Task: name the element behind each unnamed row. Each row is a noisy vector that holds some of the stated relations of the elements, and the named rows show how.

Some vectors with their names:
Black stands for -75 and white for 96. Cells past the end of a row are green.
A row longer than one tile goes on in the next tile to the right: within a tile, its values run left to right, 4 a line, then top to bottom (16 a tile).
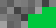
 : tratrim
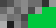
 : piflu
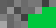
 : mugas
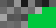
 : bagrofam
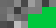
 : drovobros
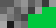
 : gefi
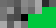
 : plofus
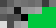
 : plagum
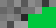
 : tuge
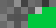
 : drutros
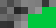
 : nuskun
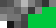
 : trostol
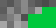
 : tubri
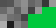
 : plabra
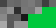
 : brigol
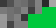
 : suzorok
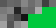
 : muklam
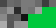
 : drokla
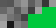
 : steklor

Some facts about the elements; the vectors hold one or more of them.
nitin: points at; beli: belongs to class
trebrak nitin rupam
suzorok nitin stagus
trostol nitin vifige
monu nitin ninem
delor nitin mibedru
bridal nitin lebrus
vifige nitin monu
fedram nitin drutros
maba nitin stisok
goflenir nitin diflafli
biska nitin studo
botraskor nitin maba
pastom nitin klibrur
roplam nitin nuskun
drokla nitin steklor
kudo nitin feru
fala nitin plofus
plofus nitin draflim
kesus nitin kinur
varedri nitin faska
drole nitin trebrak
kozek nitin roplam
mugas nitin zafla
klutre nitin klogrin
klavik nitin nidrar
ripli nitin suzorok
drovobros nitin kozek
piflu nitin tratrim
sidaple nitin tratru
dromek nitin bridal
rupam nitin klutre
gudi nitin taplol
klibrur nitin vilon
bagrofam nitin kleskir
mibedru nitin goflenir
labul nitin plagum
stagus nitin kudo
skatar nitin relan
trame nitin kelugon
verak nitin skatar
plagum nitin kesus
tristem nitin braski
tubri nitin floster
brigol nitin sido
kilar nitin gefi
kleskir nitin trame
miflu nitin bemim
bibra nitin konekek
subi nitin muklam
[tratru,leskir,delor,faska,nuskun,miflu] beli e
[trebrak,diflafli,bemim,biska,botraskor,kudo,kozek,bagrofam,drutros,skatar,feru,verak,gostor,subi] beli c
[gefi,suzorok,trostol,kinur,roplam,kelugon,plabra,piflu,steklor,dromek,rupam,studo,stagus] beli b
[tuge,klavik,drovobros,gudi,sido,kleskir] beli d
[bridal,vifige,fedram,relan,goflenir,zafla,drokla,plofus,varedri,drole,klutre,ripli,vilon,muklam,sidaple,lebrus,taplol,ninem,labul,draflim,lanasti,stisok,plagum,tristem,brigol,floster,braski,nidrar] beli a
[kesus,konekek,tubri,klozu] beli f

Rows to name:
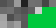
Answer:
skatar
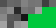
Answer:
lanasti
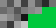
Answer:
kleskir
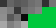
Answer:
ripli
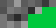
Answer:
diflafli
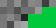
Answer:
sido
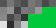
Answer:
drole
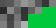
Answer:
delor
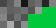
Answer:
kudo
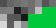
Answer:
relan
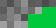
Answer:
klozu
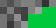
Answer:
leskir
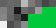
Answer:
ninem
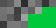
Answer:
kozek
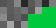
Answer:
feru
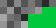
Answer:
trame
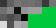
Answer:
labul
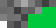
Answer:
monu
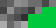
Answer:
mibedru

